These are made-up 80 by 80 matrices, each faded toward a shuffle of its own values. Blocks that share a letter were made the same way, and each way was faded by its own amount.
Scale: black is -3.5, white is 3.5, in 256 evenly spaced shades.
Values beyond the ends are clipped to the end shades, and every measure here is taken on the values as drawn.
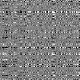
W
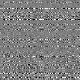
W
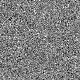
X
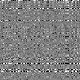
W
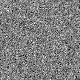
X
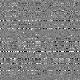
W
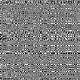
W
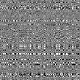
W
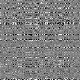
W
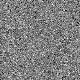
X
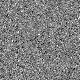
X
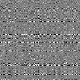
W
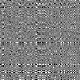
W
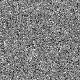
X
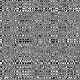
W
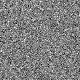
X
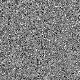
X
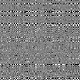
W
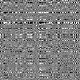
W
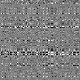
W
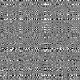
W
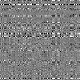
W
